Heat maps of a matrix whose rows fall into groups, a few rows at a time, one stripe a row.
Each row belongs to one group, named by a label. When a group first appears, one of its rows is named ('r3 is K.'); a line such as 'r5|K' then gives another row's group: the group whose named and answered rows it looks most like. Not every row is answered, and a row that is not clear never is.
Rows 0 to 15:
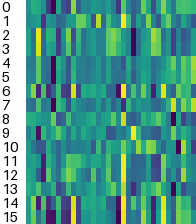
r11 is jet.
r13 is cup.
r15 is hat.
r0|hat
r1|jet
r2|cup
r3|cup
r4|hat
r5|hat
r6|hat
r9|hat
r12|jet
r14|hat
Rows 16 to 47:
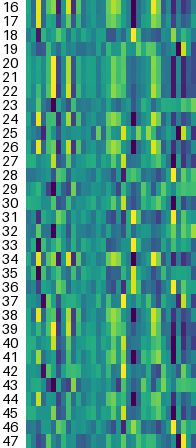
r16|cup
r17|cup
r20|cup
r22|cup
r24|cup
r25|jet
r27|cup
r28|hat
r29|hat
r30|cup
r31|hat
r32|hat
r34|cup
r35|hat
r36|hat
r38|cup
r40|cup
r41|cup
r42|jet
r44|cup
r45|cup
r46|hat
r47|jet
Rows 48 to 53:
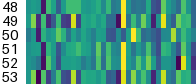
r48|jet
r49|hat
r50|hat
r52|jet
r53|hat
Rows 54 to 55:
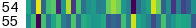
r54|cup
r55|hat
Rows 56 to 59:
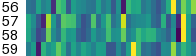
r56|hat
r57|jet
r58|jet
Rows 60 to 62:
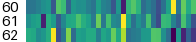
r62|cup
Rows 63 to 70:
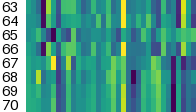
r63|jet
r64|jet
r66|jet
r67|cup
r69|cup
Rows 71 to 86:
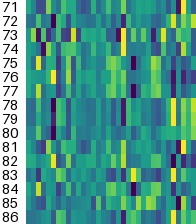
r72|hat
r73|hat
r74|jet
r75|cup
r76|cup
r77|cup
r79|hat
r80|hat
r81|jet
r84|cup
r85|jet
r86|hat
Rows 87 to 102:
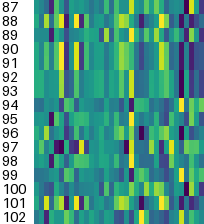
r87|jet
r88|cup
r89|jet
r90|cup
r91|cup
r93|cup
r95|jet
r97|hat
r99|hat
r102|hat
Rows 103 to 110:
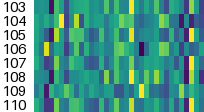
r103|jet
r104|cup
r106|cup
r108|jet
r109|hat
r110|jet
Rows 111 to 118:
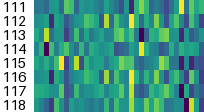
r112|jet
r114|hat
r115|cup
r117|cup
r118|jet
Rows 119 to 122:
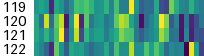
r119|jet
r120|cup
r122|jet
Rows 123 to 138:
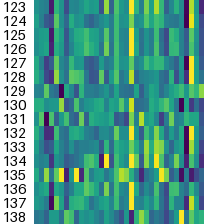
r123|jet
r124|jet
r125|jet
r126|jet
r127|jet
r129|hat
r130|cup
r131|hat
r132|jet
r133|jet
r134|jet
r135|cup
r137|jet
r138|hat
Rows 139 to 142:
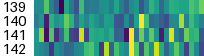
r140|hat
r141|hat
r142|jet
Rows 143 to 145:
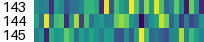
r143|jet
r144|cup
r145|hat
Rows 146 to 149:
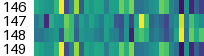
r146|cup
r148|hat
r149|cup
